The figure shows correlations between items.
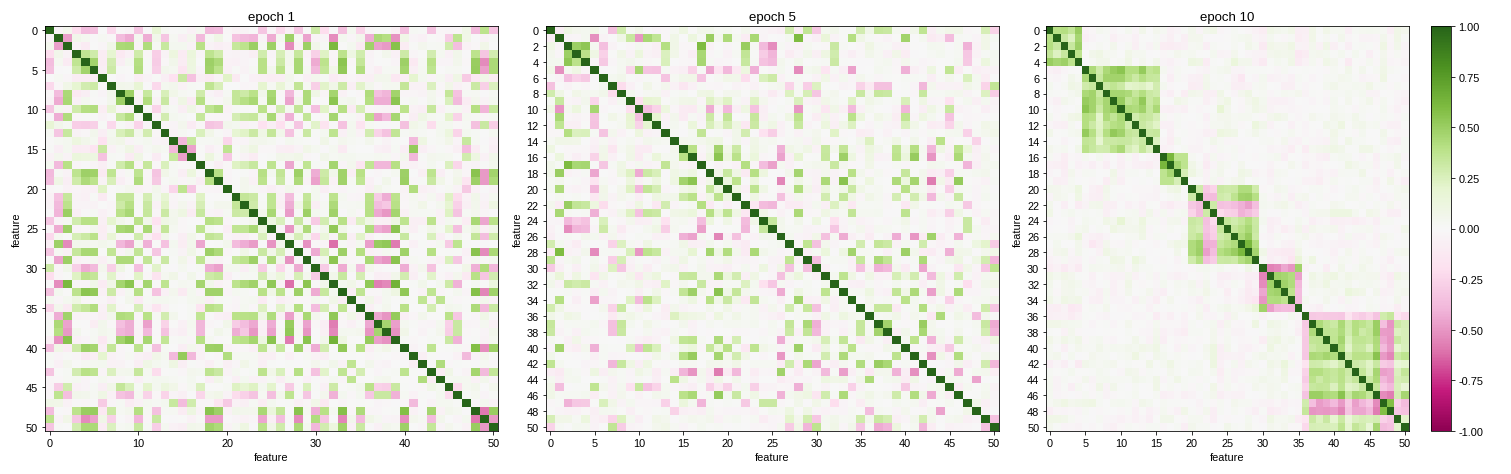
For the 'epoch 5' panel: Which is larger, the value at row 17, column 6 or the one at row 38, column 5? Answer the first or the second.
the second
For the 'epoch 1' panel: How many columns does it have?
51
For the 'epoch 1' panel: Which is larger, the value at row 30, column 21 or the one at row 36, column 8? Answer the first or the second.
the second
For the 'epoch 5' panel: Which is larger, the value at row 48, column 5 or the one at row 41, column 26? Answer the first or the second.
the first
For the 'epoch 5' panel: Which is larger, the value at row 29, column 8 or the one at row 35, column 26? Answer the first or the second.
the first
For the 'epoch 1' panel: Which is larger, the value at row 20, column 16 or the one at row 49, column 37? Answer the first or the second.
the second
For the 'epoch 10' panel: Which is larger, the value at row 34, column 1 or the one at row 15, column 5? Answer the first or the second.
the second
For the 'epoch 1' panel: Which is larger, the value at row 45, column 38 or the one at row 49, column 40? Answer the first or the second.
the first
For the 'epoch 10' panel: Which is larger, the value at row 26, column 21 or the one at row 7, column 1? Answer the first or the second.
the first
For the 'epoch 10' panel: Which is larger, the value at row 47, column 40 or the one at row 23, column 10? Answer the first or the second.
the second
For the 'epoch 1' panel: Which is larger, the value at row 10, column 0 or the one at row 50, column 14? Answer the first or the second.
the second
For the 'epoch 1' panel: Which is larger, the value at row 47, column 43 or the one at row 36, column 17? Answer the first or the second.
the second
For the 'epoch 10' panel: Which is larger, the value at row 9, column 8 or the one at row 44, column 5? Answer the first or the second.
the first
